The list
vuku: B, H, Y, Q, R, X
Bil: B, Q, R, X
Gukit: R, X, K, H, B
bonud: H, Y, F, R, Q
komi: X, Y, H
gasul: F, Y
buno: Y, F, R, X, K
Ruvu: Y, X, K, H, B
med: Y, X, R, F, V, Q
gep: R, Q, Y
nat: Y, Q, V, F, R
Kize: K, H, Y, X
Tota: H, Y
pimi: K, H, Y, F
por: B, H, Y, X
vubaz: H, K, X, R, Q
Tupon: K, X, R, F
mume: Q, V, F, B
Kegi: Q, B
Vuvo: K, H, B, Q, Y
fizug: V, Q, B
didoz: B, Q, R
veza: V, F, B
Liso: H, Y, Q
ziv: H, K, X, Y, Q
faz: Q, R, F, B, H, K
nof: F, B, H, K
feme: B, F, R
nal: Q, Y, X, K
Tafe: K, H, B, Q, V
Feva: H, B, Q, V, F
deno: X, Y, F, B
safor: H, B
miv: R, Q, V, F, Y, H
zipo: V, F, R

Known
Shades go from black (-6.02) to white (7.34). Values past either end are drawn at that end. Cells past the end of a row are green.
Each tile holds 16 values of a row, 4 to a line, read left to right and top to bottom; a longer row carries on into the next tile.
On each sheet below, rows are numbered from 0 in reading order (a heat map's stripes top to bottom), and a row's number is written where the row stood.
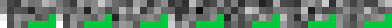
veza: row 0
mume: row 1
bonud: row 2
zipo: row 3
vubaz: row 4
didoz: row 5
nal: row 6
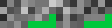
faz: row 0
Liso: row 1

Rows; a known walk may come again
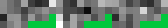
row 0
pimi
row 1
veza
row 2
ziv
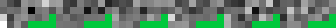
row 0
mume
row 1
safor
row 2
feme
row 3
gasul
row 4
didoz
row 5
bonud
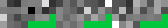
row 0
Kegi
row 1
buno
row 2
nat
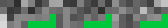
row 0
zipo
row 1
Tota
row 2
nal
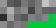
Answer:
Vuvo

